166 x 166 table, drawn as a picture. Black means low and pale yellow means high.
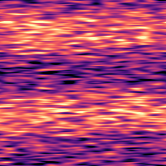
Ninth with the highest average: top left. Stripes: horizontal, repeating 2 times. Average level on the scale: 50%.
